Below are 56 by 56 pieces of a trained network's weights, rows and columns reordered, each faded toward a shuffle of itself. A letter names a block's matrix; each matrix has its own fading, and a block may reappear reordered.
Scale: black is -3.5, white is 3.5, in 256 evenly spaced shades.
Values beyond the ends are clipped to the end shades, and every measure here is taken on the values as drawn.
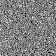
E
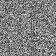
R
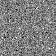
R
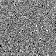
R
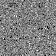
E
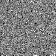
R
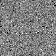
E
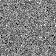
R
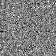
R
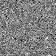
R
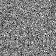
R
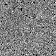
E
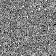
R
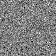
R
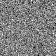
R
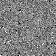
E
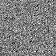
R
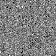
E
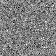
R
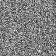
R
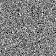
R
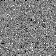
E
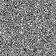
E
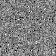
E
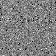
E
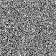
R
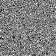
R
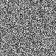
R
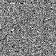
R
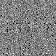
E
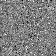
E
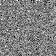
R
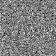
R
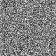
R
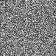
R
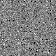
E
